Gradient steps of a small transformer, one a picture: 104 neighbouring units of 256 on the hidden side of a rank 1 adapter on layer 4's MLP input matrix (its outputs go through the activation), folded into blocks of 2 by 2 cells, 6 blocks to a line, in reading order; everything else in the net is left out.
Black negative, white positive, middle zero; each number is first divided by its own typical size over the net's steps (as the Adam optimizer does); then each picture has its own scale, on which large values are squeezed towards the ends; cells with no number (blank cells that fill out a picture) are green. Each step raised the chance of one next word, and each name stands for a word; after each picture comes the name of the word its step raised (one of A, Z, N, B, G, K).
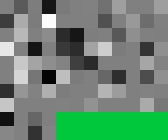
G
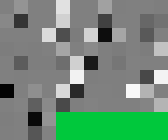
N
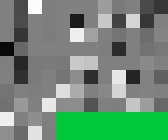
G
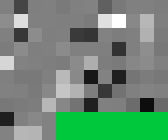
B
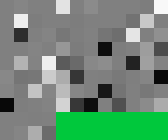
B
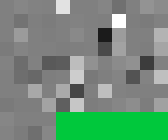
N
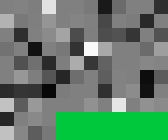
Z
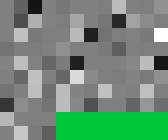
Z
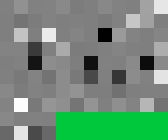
N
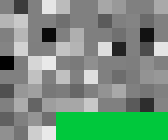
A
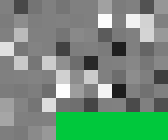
Z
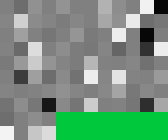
A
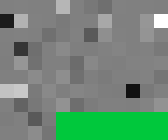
B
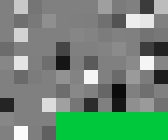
Z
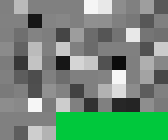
G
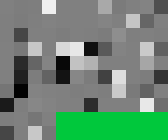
G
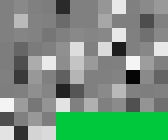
A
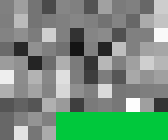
N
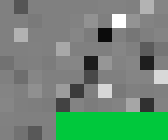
N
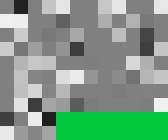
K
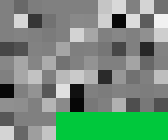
K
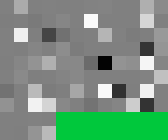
Z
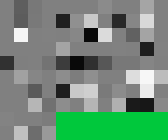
Z
